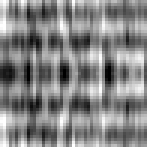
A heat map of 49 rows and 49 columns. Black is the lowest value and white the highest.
The values follow a bell shape. The top and bottom halves mirror each other. The middle left is the ninth with the lowest average. Horizontal stripes repeat 5 times down the table.
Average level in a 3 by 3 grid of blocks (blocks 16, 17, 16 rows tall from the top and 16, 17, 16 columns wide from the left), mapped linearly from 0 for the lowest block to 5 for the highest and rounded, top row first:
233 / 035 / 233
